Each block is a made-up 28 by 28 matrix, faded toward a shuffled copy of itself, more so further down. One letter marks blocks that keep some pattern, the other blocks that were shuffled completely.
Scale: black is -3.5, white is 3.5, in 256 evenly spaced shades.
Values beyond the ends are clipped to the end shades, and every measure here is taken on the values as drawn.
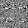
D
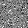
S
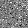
S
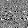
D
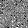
S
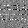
D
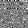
D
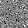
S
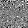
D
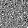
S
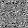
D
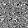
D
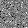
S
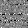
D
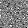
S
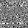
D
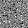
S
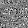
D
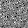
S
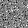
S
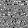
D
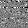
D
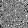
S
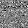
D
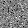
S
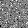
S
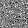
S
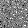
S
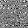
D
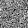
S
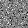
S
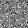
S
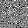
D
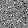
S
